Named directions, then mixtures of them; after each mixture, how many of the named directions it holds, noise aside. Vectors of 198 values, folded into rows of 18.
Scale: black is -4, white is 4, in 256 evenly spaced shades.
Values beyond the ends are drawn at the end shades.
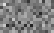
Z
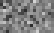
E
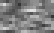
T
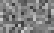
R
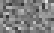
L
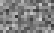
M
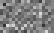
two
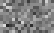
two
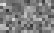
three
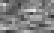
one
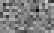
three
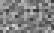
one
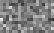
two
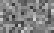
one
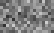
two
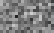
one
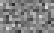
three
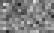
two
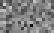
two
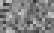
three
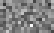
three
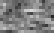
one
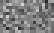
one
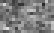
three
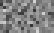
one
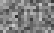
one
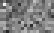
three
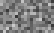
one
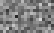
one
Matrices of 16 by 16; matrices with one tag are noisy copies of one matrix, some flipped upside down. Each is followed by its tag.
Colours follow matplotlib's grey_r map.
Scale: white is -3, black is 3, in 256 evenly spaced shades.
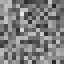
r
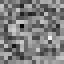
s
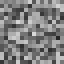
s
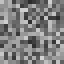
r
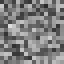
s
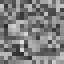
s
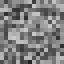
s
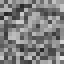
s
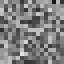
r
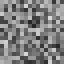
r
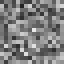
s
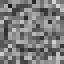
s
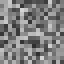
r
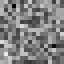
r
